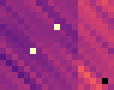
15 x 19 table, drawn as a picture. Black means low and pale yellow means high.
Seam: vertical, 70% of the way across, the right part higher. Roughest part: bottom right. Histogram: skewed, a long tail of high values. Lone odd cells: 3, 2 higher and 1 lower than their neighbours.
